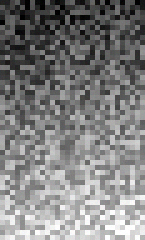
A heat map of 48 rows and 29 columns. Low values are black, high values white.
The texture is fine-grained noise. There are no regular stripes. Overall the values sit about 50% of the way up the scale. Values rise toward the bottom.
